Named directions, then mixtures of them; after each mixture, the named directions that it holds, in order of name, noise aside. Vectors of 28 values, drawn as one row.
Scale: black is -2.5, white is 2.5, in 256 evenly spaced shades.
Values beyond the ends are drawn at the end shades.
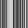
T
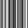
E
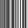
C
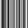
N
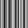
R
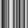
N, T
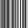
C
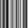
C, E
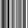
C, N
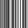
C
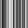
N, T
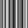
E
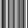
E, N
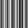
R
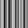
R
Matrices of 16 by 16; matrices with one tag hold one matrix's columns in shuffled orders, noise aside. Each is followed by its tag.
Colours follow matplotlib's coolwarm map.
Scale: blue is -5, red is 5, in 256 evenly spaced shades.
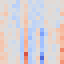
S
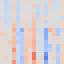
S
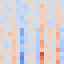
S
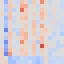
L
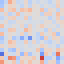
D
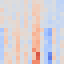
S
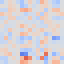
D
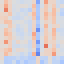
L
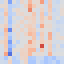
L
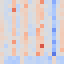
L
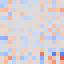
D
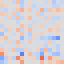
D
